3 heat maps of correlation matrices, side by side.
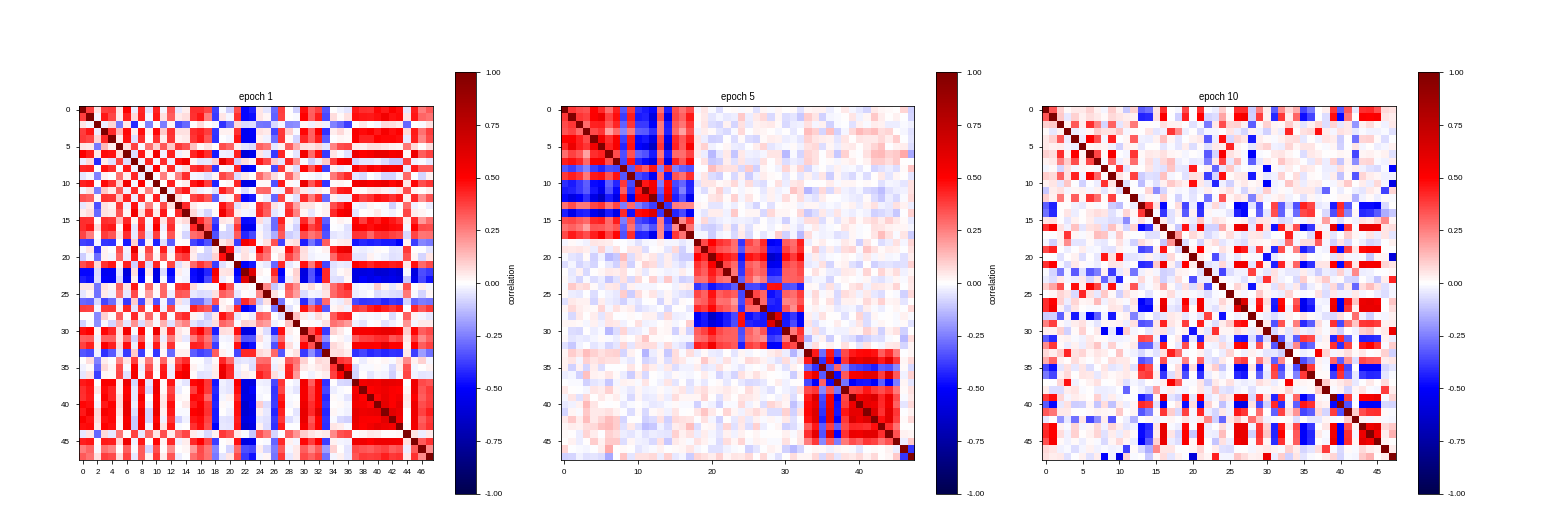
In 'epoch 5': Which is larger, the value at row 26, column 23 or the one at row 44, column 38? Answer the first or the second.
the second
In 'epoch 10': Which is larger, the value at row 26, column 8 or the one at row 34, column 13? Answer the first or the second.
the first
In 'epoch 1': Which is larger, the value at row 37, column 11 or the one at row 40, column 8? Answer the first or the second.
the second
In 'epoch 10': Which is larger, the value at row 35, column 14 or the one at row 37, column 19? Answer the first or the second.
the first
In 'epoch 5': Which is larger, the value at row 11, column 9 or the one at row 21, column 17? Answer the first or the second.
the second
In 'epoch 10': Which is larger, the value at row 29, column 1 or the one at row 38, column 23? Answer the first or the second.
the first
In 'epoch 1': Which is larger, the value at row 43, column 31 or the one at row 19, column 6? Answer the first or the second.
the first
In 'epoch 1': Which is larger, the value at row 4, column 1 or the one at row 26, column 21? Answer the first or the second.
the first
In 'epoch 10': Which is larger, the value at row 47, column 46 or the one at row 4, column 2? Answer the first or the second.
the second
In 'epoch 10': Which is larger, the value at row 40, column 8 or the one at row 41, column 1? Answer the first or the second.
the second
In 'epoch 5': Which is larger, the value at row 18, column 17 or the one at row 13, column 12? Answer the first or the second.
the first
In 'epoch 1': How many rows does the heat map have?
48
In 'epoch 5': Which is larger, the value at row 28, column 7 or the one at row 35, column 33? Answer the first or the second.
the first
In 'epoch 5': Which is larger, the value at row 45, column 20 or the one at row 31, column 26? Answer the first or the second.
the second
